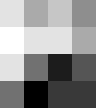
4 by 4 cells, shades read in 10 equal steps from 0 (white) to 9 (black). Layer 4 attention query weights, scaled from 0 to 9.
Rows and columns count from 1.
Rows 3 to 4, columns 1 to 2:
1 5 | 5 9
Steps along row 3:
up up down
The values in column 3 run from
1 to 8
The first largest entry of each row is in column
4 4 3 2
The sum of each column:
7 18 18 20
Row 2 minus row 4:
-5 -8 -6 -4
